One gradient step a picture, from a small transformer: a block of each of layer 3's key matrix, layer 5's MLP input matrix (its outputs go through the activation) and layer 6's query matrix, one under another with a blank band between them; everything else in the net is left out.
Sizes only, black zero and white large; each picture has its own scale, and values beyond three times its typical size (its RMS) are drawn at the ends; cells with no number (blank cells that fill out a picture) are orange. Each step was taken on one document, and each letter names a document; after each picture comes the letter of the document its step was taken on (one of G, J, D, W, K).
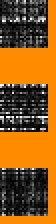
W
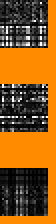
W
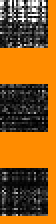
W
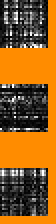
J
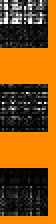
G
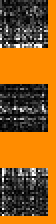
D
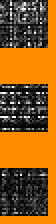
G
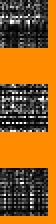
W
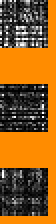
D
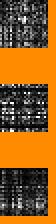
G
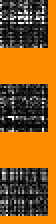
J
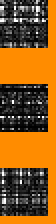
G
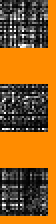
J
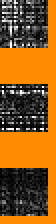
W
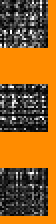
J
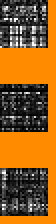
G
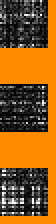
D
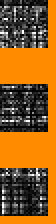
G
